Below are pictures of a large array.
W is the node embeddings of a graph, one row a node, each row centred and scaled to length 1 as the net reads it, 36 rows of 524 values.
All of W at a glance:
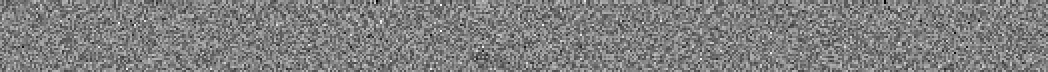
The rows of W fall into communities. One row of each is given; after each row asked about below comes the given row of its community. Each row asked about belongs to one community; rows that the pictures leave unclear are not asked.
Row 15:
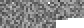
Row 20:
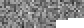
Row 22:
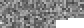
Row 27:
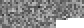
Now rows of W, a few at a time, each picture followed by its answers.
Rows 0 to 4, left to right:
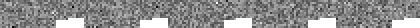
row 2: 15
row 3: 20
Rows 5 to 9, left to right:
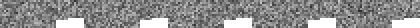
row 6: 27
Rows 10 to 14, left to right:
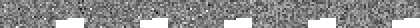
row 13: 20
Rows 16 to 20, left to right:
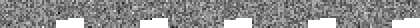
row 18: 27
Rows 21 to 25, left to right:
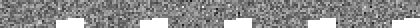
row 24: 22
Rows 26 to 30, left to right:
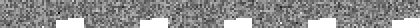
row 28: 22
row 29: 27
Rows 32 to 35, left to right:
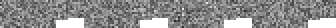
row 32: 22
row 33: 22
